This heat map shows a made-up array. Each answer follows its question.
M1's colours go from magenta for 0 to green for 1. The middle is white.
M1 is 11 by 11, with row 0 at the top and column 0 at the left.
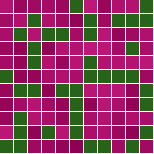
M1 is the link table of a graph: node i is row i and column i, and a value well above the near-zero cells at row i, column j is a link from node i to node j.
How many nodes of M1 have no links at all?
0
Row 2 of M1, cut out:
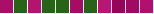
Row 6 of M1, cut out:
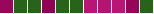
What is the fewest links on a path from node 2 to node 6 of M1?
1
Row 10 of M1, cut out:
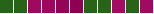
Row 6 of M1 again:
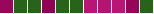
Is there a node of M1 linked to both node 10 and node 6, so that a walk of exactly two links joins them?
yes
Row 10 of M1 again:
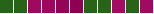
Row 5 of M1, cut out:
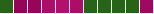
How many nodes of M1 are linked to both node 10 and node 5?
4
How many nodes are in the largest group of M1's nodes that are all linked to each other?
3
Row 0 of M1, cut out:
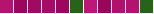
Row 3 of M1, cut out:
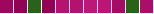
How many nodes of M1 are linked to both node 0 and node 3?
0
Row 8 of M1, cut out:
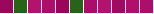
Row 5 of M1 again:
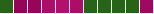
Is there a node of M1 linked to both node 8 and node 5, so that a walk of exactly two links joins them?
no
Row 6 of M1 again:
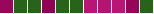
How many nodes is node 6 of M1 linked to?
5
